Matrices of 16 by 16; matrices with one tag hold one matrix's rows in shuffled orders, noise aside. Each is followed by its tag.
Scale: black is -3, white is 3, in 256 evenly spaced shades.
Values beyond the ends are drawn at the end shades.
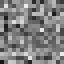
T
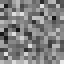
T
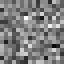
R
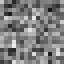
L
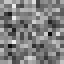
L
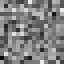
T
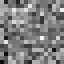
T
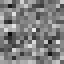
L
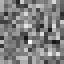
R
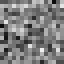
T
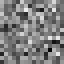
R
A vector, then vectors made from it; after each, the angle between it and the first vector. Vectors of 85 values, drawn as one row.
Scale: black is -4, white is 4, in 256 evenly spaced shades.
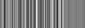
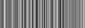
nearly opposite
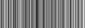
partly opposed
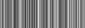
partly opposed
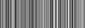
partly opposed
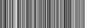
partly aligned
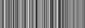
nearly opposite
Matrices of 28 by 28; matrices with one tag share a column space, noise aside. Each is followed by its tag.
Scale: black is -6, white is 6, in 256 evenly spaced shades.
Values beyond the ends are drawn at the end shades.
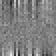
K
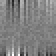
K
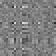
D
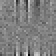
K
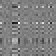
D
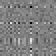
D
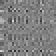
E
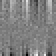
K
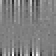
K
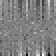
K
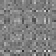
E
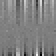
K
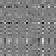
D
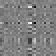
D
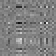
D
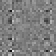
E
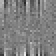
K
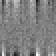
K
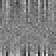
K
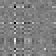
D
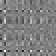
E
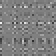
D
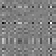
D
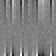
K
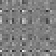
E
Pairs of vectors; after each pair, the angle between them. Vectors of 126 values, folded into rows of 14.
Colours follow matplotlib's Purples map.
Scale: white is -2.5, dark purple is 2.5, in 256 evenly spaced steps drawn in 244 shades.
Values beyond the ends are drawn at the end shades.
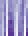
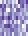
orthogonal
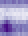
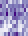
partly opposed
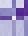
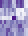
nearly opposite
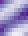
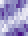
nearly opposite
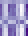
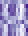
nearly parallel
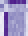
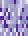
orthogonal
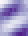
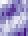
nearly parallel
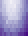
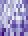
partly aligned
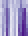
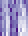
nearly opposite
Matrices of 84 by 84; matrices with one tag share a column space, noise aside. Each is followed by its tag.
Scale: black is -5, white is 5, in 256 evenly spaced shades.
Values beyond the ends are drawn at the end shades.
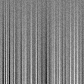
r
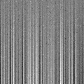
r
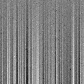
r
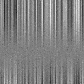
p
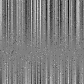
p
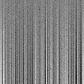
r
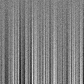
r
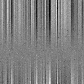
p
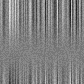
p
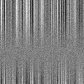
p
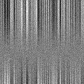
p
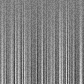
r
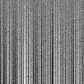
r
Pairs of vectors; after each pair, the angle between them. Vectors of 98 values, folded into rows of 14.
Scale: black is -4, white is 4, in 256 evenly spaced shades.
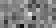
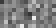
nearly opposite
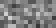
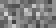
nearly parallel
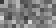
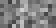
partly opposed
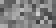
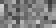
partly opposed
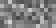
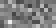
nearly parallel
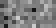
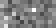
nearly opposite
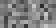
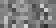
nearly opposite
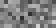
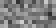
orthogonal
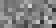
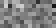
orthogonal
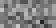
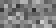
nearly opposite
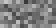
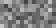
nearly parallel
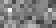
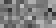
nearly opposite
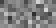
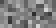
nearly parallel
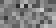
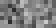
orthogonal
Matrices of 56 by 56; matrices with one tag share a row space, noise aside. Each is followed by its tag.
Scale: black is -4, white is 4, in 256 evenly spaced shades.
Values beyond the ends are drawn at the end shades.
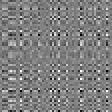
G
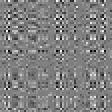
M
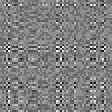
M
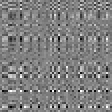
G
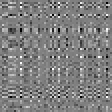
G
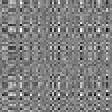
G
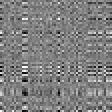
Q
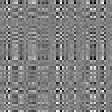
M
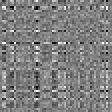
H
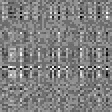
G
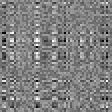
H
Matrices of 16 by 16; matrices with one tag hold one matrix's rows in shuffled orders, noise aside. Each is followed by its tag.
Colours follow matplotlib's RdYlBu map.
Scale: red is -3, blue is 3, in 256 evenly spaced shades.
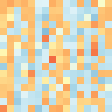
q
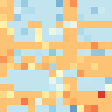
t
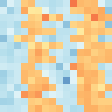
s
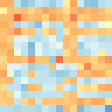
t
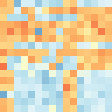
t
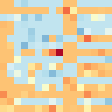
t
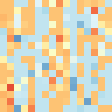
q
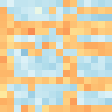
t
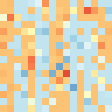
q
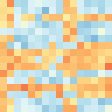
t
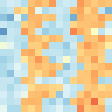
s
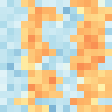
s
